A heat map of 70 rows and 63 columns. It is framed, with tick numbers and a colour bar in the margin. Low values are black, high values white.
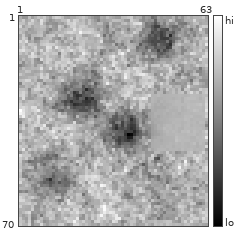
The field is mottled with small blotches. No row or column stands out. An odd patch, calmer than its surroundings, sits in the middle right. The centre is the ninth with the lowest average. Neither half mirrors the other. There are four dips. The middle right is the smoothest part.
